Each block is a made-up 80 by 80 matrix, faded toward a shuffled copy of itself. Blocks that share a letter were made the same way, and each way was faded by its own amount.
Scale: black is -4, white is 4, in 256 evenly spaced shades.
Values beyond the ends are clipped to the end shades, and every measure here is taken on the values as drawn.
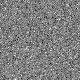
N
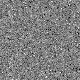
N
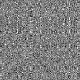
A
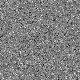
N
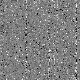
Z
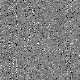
Z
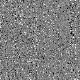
Z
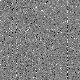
Z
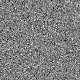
N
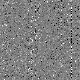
Z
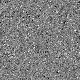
N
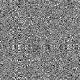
A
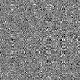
A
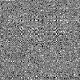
A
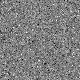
N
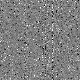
Z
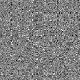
A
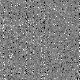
Z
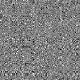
A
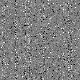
Z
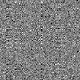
A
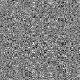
A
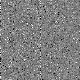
Z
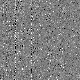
Z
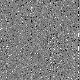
Z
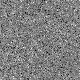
N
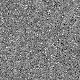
N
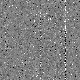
Z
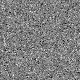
N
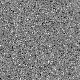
N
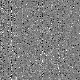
Z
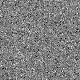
N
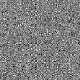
A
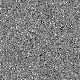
N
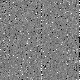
Z
